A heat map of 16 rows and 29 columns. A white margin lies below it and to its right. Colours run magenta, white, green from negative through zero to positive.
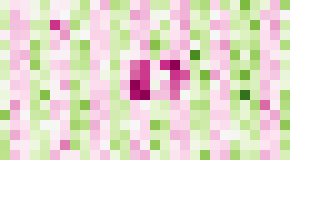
Histogram: bell-shaped. Stripes: upright, repeating 7 times. Slope: none. Ninth with the lowest average: centre. Odd patch: lower, in the centre.
